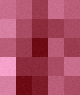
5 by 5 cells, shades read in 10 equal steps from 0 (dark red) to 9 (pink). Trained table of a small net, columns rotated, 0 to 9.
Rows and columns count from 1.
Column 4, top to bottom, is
6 3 5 4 5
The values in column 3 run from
0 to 3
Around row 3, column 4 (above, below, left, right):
3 4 0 3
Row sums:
25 20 16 23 17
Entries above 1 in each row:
5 5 4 5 3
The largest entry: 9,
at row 4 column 1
